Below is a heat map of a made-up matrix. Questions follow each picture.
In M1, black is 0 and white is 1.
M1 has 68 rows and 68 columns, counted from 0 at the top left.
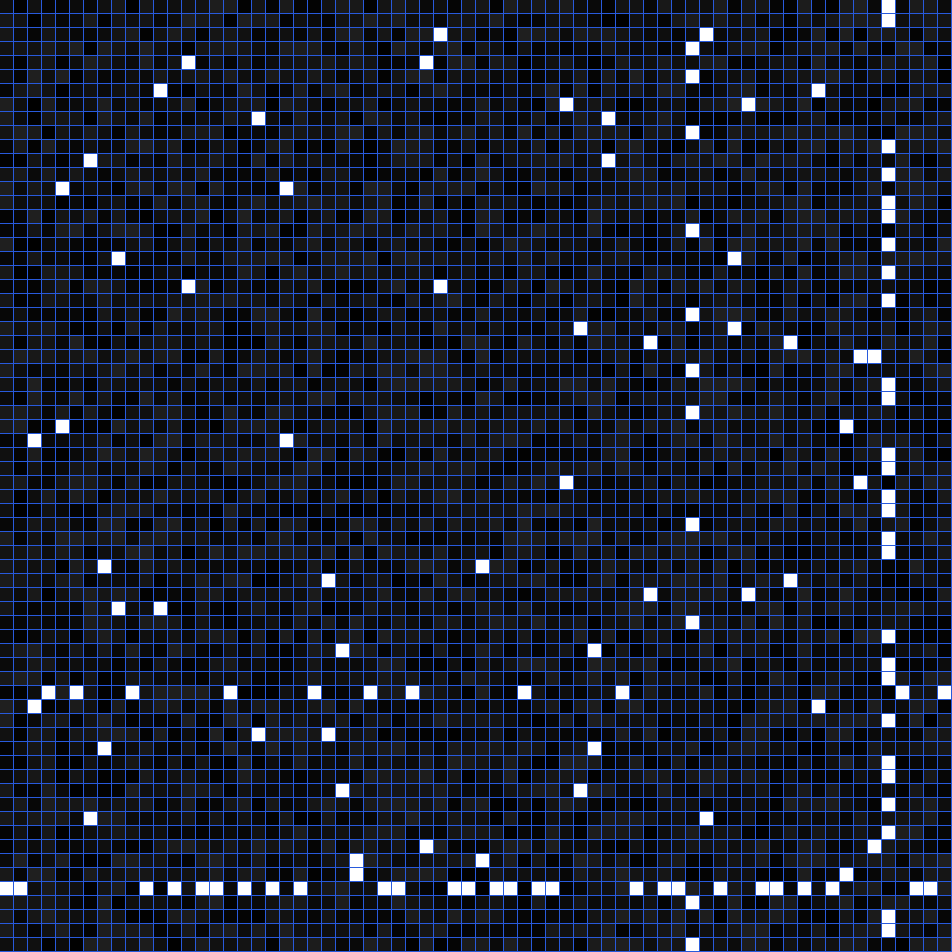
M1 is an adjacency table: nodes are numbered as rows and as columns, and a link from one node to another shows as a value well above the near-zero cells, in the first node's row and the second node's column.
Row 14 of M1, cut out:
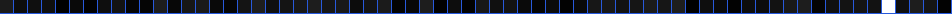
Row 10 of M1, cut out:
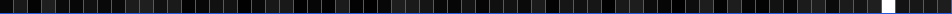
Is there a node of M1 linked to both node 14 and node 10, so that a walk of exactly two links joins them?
yes
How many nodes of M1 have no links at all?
0
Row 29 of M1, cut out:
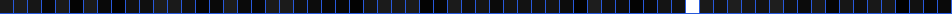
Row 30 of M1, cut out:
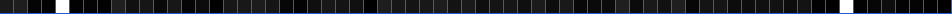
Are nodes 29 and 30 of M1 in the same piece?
no
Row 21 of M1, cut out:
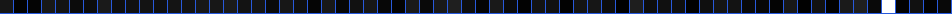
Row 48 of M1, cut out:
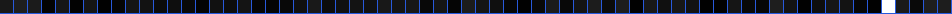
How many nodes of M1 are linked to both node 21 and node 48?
1
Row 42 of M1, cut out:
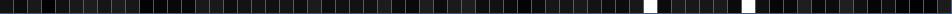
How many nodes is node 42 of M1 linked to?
2
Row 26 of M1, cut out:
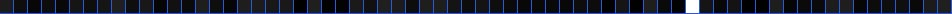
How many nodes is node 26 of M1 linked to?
1
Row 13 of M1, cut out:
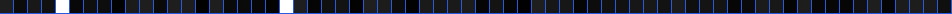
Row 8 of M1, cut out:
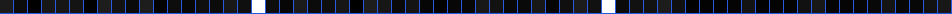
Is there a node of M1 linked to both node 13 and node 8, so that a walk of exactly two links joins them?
no
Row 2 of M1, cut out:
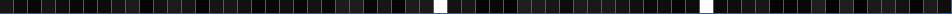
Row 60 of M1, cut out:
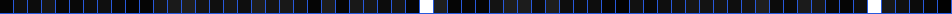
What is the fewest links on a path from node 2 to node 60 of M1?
6
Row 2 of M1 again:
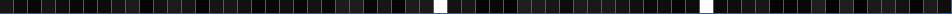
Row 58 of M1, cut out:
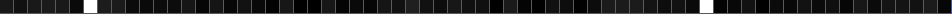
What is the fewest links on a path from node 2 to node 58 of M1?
2
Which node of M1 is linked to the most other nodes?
node 63
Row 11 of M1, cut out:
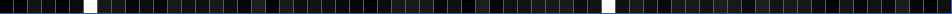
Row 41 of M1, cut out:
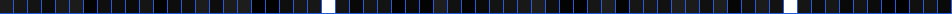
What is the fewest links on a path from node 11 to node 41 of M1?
6
